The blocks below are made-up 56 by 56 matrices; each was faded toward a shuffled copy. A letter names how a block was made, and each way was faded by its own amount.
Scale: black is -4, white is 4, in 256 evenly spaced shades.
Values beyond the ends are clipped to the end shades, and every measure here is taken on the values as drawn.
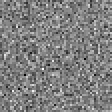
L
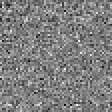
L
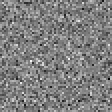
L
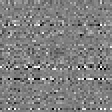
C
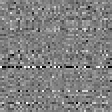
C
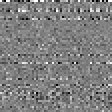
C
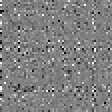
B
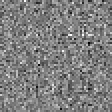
L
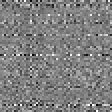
C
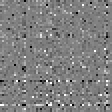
B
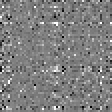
B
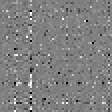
B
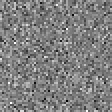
L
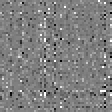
B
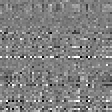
C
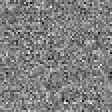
L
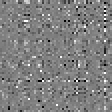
B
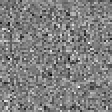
L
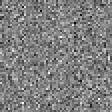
L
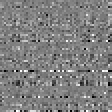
C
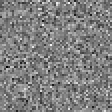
L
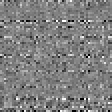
C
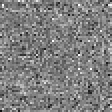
L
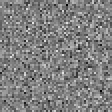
L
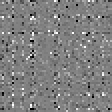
B
